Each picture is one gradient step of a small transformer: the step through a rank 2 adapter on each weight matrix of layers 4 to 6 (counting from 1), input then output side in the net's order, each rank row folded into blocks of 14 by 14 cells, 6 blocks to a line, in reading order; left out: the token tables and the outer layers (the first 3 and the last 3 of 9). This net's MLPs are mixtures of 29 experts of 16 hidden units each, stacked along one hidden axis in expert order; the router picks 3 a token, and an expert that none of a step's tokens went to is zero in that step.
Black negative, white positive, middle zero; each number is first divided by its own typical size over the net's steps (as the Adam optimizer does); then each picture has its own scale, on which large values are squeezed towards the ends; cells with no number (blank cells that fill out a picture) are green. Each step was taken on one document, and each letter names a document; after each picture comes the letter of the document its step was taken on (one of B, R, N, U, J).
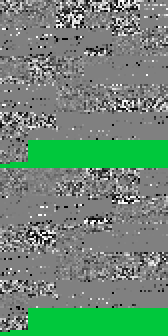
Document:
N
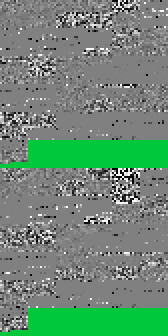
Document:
N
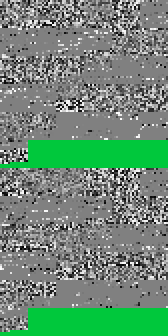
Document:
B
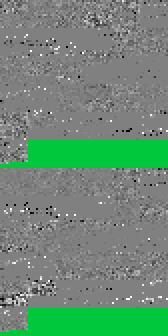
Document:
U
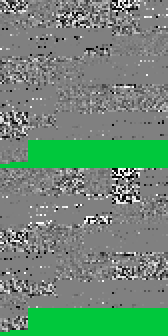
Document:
N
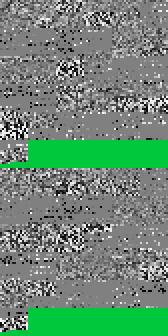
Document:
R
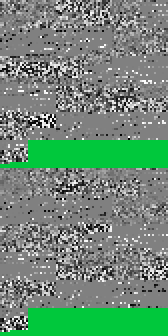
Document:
R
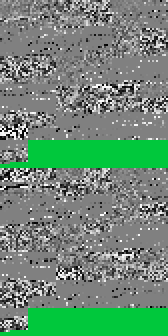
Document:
R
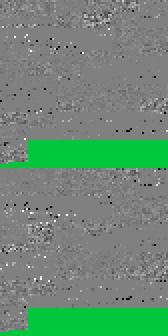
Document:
U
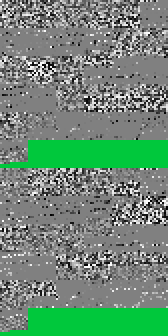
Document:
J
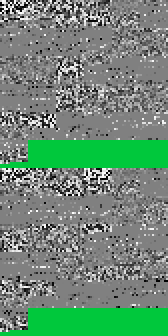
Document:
R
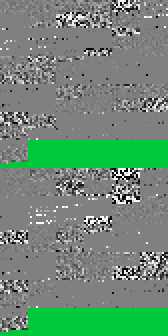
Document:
N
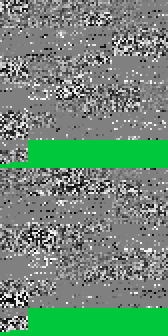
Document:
R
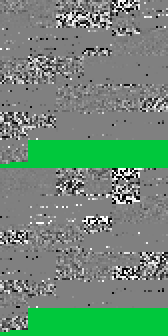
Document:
N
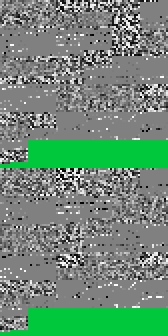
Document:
J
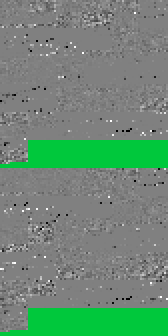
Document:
U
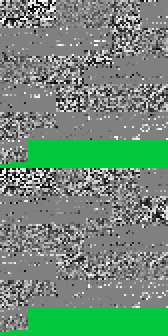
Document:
J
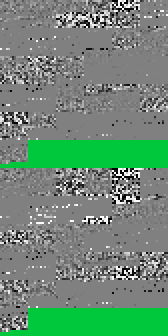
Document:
N
